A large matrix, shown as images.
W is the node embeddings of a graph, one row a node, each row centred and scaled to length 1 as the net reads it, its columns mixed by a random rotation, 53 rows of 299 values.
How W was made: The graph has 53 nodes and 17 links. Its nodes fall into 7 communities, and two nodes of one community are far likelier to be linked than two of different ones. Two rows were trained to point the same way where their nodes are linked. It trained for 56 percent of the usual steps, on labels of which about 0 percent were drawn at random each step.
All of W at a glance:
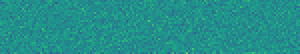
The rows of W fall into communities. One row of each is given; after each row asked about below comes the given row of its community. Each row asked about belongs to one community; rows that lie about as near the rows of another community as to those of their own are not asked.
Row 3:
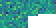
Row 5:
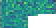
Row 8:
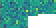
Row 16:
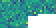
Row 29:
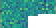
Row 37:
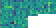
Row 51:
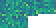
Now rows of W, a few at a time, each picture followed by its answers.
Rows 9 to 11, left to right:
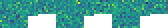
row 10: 29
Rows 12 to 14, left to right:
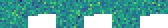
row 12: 16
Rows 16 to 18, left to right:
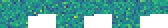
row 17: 3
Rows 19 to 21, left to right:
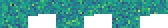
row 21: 8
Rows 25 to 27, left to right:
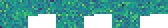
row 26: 51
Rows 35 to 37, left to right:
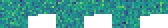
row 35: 16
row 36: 29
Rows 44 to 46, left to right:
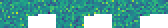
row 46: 5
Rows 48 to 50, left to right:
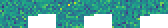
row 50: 37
